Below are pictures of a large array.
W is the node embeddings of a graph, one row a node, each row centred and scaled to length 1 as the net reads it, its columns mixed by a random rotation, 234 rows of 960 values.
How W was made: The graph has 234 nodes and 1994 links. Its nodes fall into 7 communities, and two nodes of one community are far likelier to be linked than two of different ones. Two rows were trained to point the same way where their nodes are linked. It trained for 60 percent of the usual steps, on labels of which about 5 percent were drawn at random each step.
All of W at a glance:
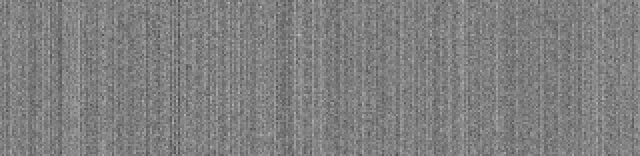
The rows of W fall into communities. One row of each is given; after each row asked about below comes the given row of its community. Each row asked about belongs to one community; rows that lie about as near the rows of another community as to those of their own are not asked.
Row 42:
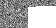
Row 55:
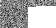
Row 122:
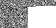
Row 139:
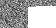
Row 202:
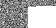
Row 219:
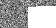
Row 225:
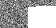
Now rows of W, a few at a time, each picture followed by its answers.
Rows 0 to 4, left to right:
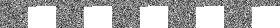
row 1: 202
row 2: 55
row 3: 202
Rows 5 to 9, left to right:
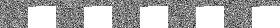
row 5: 122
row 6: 122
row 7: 219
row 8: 202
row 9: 139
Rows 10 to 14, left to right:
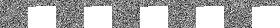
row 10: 202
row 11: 42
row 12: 219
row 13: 42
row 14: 225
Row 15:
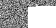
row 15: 219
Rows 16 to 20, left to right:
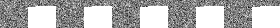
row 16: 42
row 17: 225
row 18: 219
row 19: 139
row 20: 219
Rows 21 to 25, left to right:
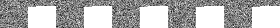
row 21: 225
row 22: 139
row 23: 42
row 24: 202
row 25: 139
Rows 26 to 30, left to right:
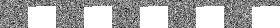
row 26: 202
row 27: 219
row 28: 122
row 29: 225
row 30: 202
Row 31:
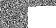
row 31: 202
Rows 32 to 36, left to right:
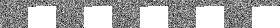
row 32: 55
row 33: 202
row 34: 55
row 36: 55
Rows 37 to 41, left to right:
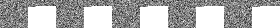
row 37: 55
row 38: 42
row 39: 55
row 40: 139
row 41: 225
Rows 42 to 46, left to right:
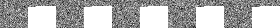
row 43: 42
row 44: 225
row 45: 122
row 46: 55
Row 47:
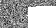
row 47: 55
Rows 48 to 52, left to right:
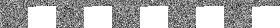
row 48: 55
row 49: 122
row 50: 225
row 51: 219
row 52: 219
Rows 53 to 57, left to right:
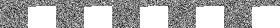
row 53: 122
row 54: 55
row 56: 122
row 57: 225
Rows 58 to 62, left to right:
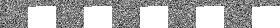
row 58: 202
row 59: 202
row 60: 139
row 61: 139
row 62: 219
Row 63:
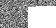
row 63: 225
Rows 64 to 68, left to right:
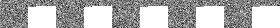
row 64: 55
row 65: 219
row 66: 202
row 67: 122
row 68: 139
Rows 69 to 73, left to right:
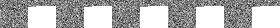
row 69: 122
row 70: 219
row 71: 225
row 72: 139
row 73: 139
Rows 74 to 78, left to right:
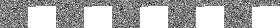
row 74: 122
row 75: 55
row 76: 225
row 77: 202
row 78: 55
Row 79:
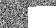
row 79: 55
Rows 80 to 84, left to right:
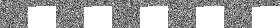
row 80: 202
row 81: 42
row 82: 219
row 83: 139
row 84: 202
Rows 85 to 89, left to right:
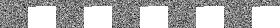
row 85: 219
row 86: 202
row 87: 139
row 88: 42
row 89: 219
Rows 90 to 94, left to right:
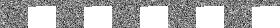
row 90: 122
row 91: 122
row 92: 219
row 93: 55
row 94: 225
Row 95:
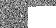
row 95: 122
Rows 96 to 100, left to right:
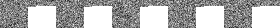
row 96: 139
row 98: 55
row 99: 219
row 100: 139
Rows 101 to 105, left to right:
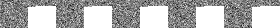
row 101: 42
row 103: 139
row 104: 55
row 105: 122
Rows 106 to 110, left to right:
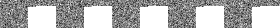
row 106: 55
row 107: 139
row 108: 55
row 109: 225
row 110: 219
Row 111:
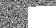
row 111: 225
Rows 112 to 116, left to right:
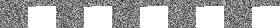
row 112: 139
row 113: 55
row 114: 42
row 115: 202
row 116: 219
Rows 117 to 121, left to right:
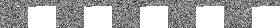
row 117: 219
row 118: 55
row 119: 139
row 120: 225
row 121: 139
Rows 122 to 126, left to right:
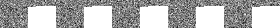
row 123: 122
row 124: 225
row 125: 202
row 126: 122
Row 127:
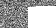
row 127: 42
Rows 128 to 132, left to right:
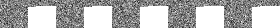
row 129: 55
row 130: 225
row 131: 202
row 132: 219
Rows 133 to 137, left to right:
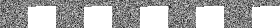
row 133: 202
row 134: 225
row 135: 42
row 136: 202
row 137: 219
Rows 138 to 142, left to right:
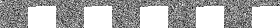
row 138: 42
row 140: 139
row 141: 42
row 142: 202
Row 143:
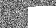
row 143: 42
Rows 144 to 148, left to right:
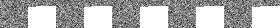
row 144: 219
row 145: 225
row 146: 225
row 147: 202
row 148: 202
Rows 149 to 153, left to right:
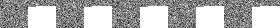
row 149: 55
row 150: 225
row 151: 139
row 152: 225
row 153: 55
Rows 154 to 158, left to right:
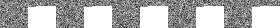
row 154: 202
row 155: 55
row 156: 139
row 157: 55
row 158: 122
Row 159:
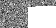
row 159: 42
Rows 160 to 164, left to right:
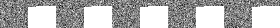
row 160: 219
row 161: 139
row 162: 55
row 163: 219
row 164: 55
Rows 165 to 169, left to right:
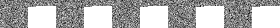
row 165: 139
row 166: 225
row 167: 42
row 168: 55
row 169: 219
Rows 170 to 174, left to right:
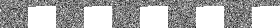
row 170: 122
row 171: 42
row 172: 42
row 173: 225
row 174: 202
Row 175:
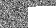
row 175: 42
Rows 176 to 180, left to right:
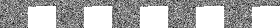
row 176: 202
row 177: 122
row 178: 202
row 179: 202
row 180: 219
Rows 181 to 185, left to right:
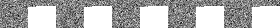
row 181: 55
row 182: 122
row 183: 139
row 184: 202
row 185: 122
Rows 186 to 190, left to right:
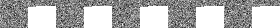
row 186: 122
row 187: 139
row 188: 219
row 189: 122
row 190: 202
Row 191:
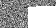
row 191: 219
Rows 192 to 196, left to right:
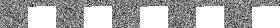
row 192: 55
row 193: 122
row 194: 42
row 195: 202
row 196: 55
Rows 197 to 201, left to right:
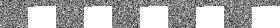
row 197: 42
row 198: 225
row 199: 225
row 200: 55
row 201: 202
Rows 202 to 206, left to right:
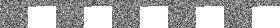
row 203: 42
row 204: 202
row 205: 202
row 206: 139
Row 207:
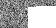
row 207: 122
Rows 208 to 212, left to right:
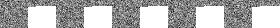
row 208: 225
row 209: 122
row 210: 219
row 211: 202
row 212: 55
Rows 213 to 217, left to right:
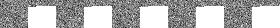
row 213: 55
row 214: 42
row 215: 139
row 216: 202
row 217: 219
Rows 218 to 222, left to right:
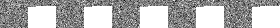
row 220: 202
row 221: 225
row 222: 219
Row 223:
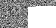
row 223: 225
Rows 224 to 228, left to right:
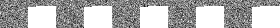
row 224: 55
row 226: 55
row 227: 122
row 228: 122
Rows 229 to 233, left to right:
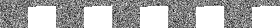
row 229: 55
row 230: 219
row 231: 42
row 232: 202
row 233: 55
